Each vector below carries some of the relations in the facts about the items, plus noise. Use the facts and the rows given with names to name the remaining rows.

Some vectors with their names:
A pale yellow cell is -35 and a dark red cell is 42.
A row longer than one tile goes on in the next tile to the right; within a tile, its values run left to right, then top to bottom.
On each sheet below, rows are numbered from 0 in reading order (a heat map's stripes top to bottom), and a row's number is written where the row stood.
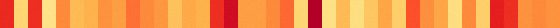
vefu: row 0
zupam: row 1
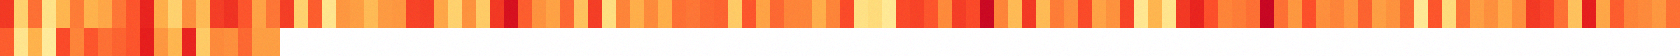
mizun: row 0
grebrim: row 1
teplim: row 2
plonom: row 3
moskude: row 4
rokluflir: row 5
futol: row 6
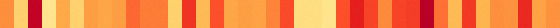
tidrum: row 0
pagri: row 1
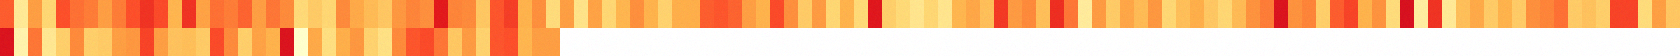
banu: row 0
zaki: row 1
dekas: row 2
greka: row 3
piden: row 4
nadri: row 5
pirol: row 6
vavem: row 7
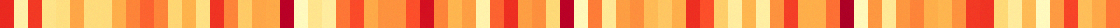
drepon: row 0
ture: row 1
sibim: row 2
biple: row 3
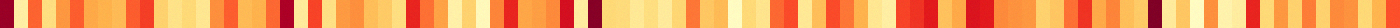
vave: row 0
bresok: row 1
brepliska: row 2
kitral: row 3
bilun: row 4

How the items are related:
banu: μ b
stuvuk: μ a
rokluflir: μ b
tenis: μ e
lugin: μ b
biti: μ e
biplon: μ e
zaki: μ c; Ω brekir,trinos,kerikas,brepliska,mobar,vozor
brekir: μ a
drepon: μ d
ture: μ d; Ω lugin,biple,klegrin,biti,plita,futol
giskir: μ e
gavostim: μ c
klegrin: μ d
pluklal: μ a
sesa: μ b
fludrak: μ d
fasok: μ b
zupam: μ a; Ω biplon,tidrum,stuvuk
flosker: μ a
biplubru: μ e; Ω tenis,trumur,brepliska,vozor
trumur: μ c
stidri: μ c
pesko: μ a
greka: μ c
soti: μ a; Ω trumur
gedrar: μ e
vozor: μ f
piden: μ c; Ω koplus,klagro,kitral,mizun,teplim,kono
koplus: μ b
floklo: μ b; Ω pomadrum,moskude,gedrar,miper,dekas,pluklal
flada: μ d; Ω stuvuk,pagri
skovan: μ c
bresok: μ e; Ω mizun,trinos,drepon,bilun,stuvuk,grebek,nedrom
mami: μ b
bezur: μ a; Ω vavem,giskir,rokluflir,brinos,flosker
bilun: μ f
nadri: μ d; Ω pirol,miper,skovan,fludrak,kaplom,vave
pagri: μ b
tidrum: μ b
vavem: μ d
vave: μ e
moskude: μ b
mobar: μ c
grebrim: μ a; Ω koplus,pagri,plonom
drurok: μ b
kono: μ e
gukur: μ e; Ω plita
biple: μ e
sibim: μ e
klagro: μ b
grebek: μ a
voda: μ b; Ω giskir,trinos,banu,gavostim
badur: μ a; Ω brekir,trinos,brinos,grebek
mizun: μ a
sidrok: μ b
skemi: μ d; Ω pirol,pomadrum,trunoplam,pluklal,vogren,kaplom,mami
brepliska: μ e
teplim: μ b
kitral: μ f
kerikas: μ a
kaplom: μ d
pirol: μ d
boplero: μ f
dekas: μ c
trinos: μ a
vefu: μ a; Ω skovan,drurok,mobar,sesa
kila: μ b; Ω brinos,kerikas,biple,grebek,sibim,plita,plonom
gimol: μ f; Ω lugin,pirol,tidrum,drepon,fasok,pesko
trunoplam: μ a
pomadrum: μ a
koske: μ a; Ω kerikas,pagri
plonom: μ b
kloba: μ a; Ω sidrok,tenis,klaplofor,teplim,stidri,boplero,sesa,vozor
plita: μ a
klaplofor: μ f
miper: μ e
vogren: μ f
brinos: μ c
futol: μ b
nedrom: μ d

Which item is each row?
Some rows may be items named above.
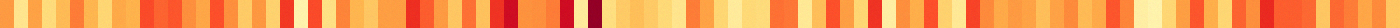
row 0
dekas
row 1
bezur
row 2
miper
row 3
vogren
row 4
brinos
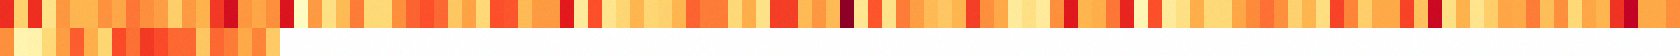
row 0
vefu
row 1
vavem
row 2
flada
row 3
biplubru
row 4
drepon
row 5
kloba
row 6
brinos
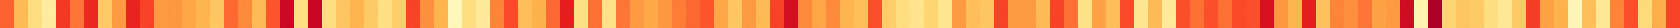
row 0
vozor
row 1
kono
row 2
soti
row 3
stidri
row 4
futol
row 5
giskir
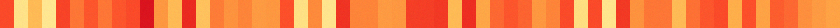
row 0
futol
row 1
voda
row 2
floklo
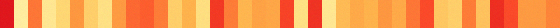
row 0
nedrom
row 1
pesko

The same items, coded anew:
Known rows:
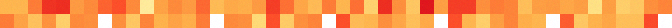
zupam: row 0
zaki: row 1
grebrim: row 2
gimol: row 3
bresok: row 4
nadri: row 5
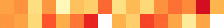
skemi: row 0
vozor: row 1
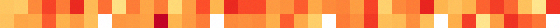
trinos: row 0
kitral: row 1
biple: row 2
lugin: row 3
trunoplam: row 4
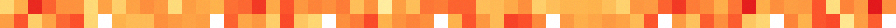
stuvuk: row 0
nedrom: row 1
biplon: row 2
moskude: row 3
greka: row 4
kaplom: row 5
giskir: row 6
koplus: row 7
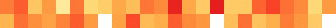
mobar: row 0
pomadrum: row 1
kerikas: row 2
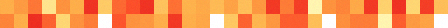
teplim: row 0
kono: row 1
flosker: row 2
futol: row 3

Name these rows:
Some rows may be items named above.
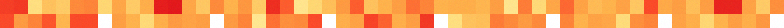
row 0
piden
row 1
badur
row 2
kloba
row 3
stidri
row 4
vavem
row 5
kila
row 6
badur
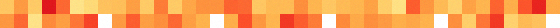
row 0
kloba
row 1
vogren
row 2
greka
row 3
drepon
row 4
bilun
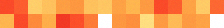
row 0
greka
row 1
koske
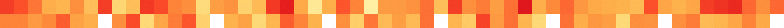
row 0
miper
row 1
stuvuk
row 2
bezur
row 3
zaki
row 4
giskir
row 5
kila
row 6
pesko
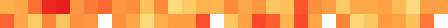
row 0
zupam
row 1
ture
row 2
rokluflir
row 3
flada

